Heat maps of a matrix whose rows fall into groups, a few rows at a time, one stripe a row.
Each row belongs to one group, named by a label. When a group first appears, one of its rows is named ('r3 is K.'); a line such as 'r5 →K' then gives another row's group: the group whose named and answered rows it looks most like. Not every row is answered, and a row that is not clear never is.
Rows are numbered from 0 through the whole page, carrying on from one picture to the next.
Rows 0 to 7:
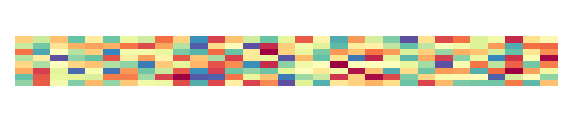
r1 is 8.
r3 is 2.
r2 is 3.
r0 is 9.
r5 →9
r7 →2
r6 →2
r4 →3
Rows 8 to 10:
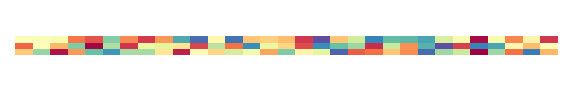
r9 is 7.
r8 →8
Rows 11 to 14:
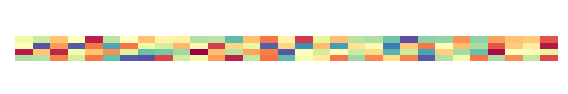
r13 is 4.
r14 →3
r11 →8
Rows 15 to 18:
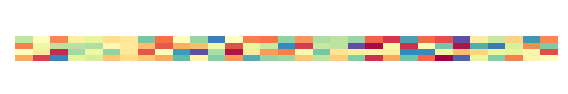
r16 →7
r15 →2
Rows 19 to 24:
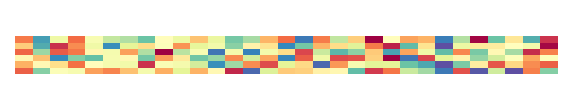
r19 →3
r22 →2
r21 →7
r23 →8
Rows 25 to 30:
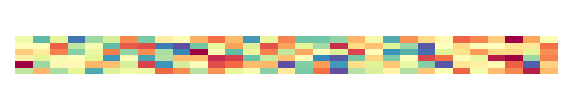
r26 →8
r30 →9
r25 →9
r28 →9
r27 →4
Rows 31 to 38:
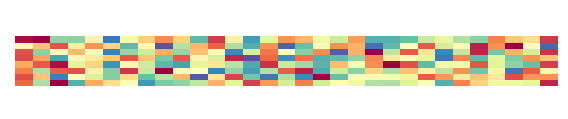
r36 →7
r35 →3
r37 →9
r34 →7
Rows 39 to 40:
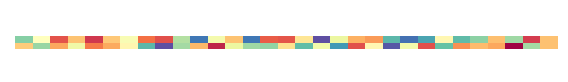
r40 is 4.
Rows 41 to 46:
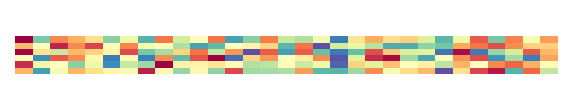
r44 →3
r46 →7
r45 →9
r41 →3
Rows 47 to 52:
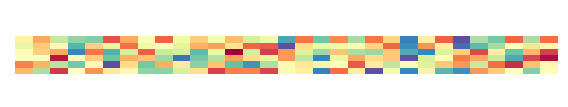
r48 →2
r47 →2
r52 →4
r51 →9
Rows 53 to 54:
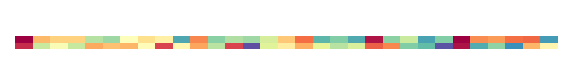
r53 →7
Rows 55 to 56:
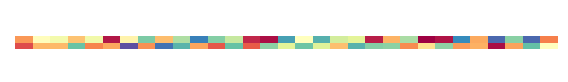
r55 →2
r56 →4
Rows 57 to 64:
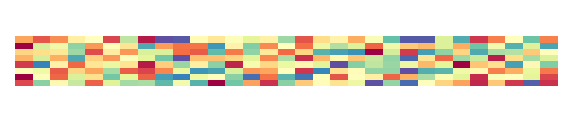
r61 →7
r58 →7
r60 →4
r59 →7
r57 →4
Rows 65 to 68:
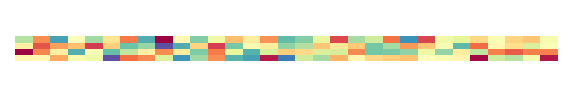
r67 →9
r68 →3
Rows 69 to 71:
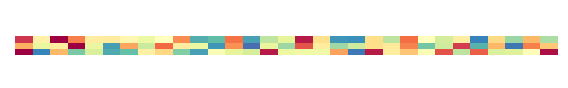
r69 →7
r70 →7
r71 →3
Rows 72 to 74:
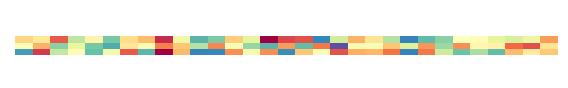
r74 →2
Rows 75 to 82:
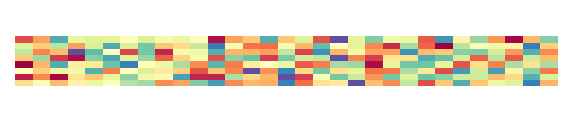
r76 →2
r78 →3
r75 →9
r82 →2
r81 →4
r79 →7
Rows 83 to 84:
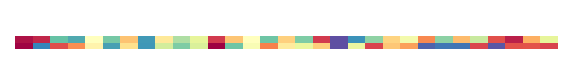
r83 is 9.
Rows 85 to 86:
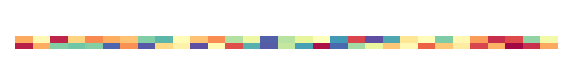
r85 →4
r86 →9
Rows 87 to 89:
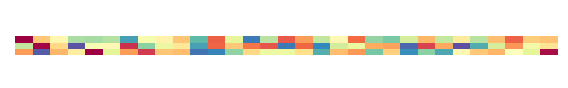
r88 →2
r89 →8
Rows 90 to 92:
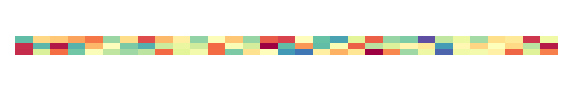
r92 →3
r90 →8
